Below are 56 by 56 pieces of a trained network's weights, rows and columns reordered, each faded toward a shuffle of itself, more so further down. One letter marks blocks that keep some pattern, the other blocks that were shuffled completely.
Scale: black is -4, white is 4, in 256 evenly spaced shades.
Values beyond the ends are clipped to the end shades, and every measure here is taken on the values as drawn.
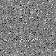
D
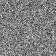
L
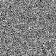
D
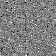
D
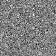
D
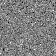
L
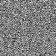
D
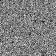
L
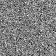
L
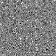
D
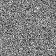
L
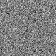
D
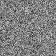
D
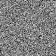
D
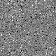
D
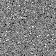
L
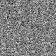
D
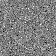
L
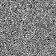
L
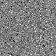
D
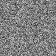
L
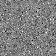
D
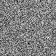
L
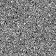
L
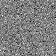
D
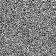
D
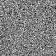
L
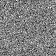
L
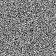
L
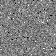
D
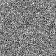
D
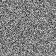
L
